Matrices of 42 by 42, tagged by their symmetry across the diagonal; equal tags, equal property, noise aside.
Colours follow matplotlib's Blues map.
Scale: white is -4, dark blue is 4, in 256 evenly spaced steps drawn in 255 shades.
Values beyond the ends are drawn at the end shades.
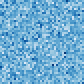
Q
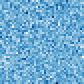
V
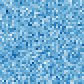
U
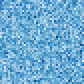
U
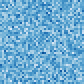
U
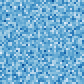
V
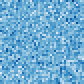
V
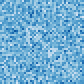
Q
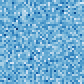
U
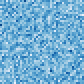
Q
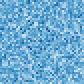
Q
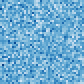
U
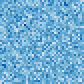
Q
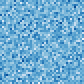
Q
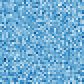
V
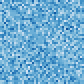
V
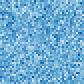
V
